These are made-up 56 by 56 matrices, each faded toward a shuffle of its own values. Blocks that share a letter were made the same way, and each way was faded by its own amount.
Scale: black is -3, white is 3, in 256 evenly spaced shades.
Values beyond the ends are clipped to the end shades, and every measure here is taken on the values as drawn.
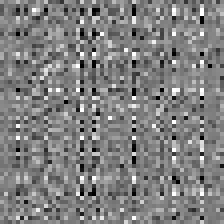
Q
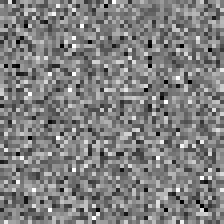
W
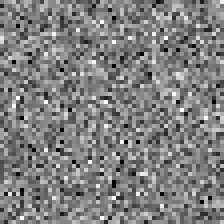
W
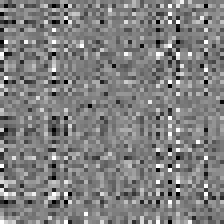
Q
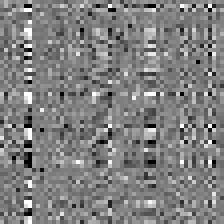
Q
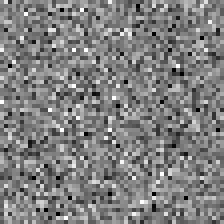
W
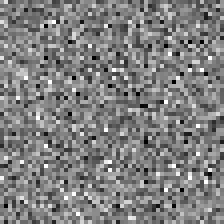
W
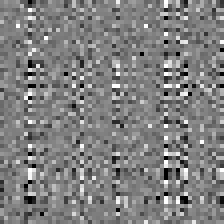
Q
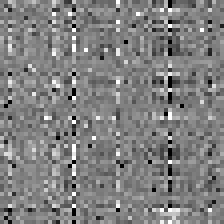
Q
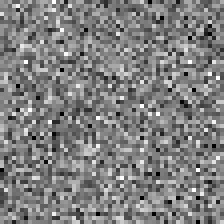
W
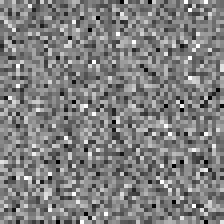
W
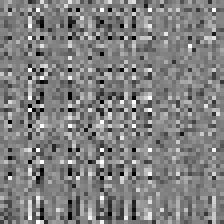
Q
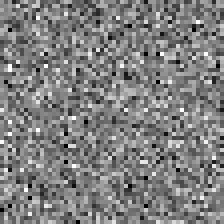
W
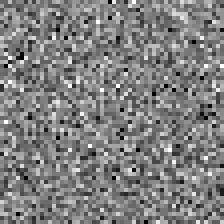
W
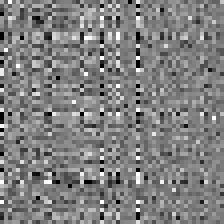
Q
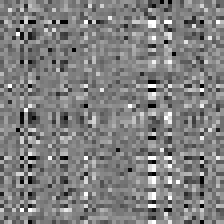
Q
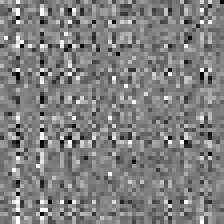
Q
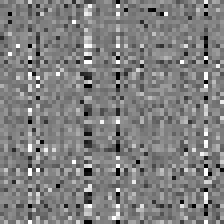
Q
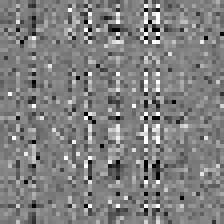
Q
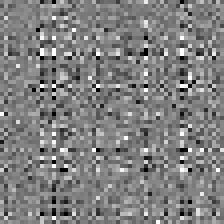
Q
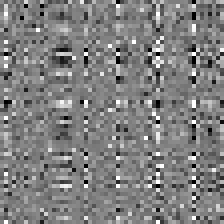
Q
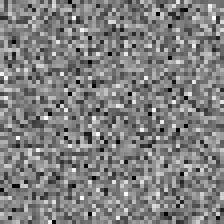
W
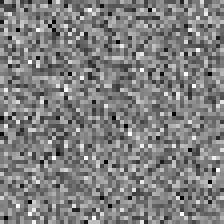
W
